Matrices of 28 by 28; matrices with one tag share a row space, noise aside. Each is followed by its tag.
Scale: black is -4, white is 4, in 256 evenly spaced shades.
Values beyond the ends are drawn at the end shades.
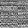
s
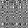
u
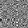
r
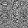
r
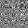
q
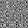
u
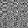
r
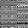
s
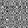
u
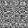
q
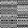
s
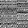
s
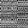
s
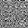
q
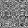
q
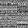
s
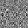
u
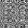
q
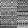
s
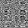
q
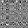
u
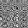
r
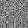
u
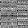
s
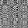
r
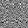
u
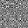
u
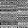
s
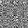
r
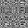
q
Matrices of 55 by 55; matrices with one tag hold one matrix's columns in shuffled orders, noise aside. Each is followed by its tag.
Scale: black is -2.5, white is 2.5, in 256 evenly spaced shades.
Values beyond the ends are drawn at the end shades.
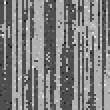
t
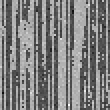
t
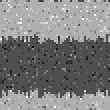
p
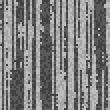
t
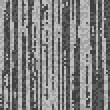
t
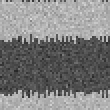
p
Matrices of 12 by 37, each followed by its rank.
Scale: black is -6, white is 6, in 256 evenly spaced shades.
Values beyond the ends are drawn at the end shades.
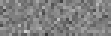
full rank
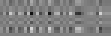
one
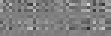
two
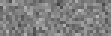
full rank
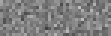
full rank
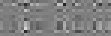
two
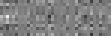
two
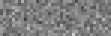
full rank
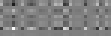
one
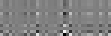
one
